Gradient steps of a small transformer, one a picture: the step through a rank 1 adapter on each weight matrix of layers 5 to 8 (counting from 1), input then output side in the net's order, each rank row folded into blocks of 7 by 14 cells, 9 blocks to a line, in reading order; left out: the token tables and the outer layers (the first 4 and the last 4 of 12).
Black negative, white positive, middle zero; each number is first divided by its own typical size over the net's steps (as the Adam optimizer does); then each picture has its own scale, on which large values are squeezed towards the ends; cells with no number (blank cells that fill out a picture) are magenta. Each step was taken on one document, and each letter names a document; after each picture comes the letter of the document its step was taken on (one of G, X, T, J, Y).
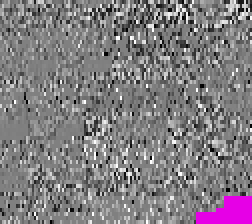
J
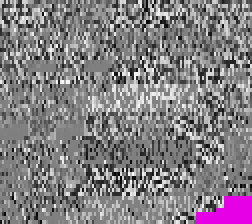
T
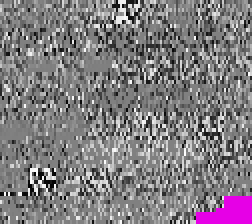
T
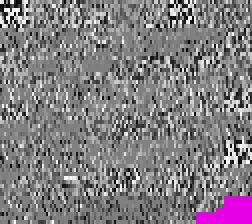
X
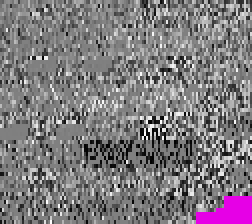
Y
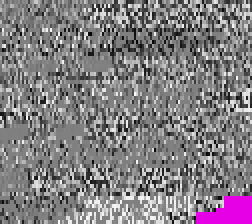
T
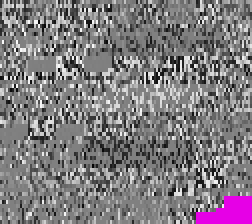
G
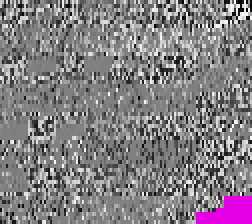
Y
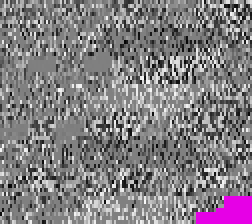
X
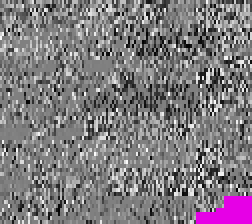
Y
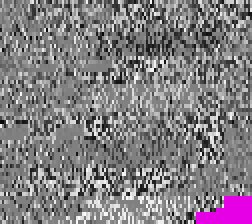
G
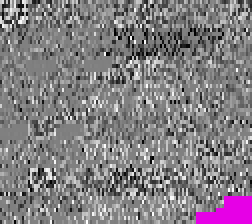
J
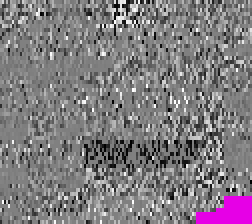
J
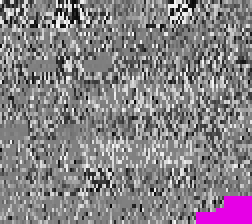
X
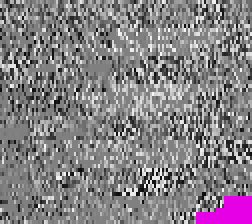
T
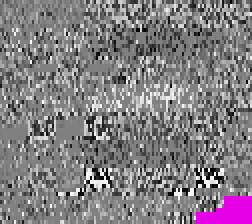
G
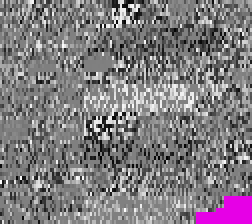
X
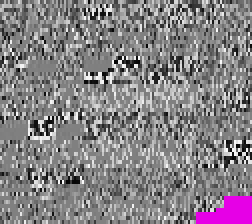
G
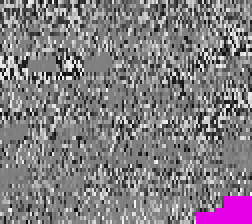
X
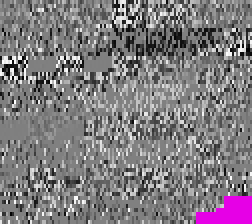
Y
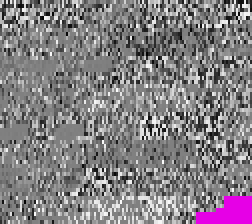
Y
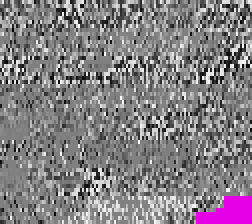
Y
